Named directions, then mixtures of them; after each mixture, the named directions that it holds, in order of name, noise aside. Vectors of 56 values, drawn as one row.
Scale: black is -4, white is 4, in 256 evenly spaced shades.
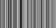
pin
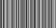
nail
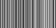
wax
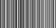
nail, pin, wax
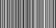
wax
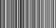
nail, pin, wax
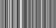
pin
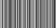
nail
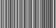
wax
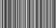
nail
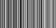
pin, wax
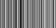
pin, wax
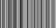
pin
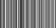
nail, pin, wax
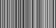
wax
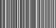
nail, pin, wax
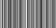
nail, pin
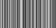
nail, pin, wax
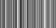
pin, wax
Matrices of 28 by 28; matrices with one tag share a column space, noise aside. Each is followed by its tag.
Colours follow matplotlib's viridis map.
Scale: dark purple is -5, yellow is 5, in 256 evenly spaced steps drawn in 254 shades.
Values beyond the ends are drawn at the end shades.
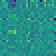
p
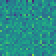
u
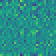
u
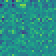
p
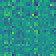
u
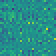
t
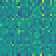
u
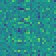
t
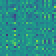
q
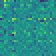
p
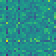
t
